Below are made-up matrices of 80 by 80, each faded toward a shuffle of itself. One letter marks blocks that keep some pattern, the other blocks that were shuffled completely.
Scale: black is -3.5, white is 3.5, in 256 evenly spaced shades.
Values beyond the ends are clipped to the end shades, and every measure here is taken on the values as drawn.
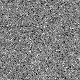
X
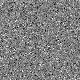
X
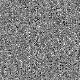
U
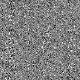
U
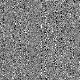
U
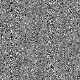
U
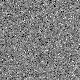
X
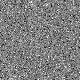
X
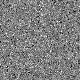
X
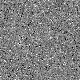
X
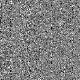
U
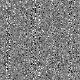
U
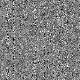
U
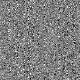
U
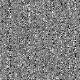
U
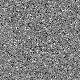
X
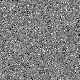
X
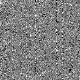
U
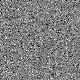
X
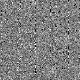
U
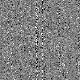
U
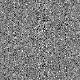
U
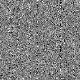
U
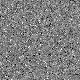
X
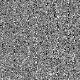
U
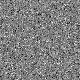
X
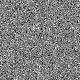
X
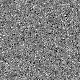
X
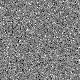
X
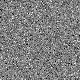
X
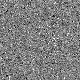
X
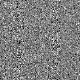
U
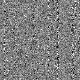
U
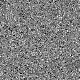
X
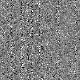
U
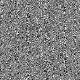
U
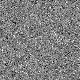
X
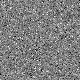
X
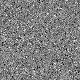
X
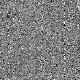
U
